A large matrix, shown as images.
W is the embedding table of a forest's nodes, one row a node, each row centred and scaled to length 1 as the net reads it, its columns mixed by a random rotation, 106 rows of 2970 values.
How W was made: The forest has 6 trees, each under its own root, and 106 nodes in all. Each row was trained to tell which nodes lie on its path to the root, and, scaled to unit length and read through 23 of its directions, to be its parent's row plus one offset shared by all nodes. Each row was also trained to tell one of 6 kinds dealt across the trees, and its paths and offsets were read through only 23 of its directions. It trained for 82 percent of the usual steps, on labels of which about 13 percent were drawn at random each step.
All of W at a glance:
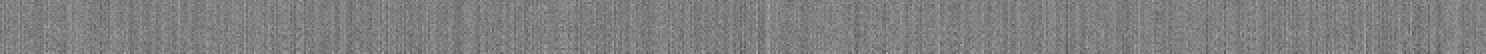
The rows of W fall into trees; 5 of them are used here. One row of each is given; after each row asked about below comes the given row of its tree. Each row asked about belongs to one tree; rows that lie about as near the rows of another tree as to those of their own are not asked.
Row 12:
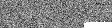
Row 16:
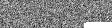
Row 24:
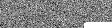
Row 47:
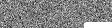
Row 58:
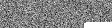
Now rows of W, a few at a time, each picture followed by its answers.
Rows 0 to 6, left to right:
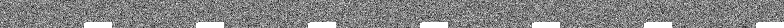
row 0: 47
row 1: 47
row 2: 24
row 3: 16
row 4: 16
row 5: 24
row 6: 58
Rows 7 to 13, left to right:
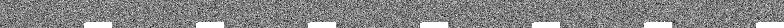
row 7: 24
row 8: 58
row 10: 24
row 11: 16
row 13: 16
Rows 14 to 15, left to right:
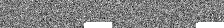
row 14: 16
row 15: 16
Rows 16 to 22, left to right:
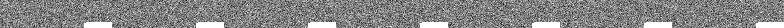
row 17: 24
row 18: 12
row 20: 24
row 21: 47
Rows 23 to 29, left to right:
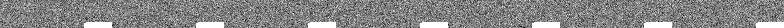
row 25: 58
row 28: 24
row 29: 58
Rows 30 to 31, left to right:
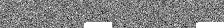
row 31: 16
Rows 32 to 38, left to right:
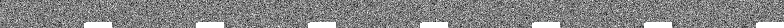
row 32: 24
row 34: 16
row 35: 12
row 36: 16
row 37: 16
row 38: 16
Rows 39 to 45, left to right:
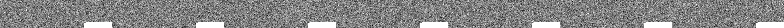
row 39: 58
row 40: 16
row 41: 24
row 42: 12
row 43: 58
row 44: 16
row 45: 24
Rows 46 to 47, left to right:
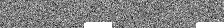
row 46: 24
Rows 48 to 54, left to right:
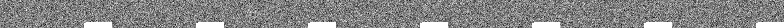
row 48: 58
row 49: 16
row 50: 12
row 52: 16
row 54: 58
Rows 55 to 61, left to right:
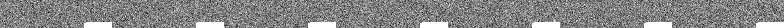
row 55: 47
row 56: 47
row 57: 16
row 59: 58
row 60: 24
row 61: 24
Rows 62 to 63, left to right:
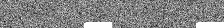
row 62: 47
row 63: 58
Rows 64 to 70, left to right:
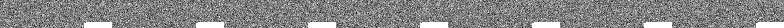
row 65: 24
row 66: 47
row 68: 16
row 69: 16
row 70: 24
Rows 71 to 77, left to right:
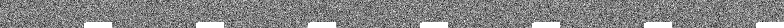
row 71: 24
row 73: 47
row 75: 24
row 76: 16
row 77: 58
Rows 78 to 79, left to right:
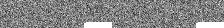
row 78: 47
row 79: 47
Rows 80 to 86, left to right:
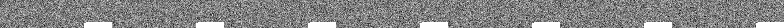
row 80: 24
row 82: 47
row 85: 24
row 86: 24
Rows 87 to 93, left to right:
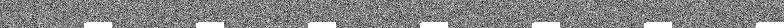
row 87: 12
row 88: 16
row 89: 16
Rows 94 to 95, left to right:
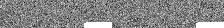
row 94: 16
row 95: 24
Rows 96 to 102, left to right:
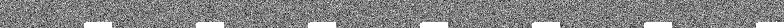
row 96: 58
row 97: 47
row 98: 47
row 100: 16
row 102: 12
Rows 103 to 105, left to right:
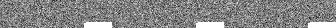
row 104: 16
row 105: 16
